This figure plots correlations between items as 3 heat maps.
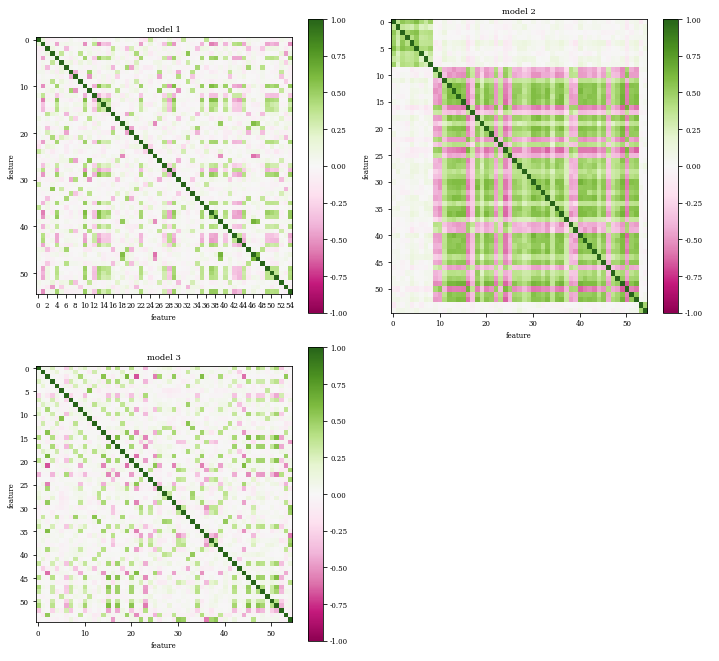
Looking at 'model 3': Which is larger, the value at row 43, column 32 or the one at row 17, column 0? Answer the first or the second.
the second
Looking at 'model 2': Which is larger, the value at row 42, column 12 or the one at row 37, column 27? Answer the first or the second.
the first
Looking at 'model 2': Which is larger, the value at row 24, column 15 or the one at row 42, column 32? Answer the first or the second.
the second
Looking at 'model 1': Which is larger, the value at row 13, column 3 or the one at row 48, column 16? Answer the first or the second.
the first
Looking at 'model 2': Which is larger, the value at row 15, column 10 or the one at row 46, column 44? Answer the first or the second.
the second
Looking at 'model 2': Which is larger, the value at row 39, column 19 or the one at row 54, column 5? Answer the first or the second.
the second
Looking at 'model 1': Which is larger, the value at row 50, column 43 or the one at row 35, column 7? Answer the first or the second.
the second
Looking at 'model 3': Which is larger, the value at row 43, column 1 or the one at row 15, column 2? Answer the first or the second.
the second
